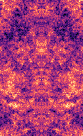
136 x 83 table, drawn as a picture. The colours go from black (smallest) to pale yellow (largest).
No row or column stands out. It is mirror symmetric from left to right. The field is mottled with small blotches.
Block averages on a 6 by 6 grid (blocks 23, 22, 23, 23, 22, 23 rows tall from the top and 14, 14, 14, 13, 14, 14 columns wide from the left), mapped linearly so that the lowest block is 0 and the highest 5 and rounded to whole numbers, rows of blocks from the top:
4 1 2 2 1 4 | 0 0 2 2 0 0 | 2 3 3 3 3 2 | 5 3 3 3 3 5 | 3 4 3 3 4 3 | 2 3 2 2 3 2
